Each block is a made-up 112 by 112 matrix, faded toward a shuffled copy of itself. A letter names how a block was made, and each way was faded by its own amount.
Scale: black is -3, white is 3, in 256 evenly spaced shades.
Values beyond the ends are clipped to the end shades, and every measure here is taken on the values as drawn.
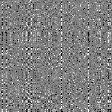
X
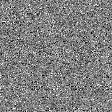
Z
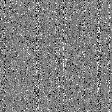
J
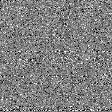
Z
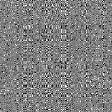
X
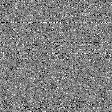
Z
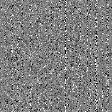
J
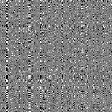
X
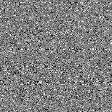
Z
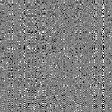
X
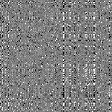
X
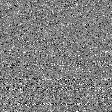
Z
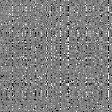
X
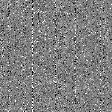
J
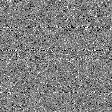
Z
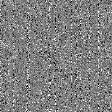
J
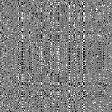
X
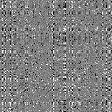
X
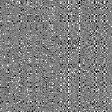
X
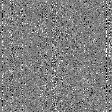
J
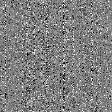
J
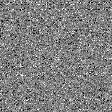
Z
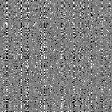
X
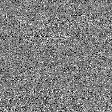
Z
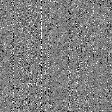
J
